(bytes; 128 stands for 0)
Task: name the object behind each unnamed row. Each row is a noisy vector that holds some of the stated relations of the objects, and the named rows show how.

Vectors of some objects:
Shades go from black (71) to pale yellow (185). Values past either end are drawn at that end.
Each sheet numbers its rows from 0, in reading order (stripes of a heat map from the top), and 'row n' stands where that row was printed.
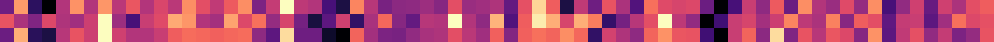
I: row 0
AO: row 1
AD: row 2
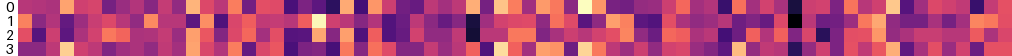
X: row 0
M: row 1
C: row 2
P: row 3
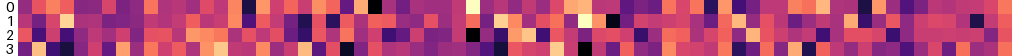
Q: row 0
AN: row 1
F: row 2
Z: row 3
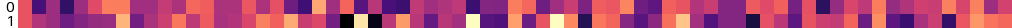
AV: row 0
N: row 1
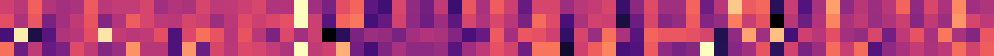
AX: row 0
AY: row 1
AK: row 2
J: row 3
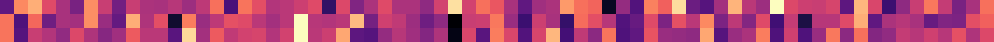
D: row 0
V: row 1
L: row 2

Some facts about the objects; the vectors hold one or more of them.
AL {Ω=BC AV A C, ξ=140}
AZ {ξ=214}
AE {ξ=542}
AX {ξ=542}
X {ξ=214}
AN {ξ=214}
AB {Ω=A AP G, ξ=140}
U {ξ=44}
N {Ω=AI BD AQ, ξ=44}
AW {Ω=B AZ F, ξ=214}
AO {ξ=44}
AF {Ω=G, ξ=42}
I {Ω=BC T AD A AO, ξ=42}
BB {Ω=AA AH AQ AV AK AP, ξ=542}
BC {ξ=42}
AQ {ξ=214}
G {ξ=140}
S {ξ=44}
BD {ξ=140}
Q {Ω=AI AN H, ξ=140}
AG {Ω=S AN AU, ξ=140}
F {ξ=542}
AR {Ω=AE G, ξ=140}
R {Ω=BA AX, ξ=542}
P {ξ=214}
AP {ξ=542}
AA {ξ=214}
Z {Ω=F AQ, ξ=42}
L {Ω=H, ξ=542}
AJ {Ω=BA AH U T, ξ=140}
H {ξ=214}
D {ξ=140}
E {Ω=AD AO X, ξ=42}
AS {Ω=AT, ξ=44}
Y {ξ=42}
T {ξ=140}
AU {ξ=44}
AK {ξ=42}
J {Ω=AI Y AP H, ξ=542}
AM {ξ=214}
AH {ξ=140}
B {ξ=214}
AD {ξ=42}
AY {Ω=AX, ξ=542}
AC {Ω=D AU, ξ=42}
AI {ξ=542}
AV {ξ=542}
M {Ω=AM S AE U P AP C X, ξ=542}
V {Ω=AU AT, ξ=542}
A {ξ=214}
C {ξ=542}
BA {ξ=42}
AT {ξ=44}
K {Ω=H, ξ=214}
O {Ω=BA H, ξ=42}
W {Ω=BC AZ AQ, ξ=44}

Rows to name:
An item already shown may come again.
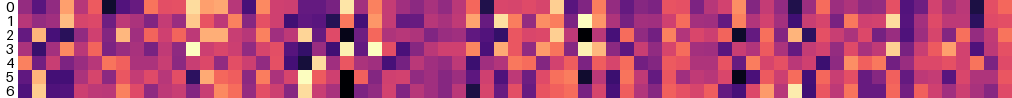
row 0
AW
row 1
X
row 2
Z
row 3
A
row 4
AP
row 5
O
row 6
BA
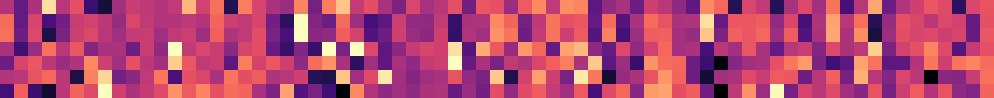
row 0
K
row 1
AI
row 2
AI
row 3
A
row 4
AL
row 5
AT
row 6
BC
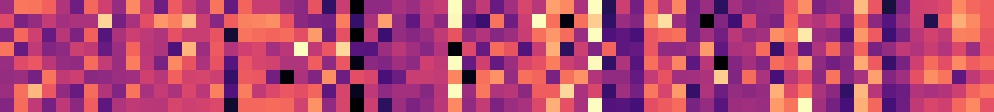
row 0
AR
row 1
W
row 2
AJ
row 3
L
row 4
AB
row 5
AA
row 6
AG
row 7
AJ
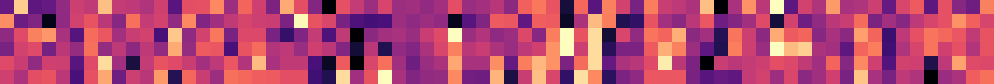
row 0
Y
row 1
BB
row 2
G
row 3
T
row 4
U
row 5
AS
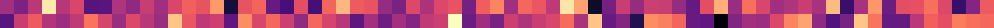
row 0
H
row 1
AL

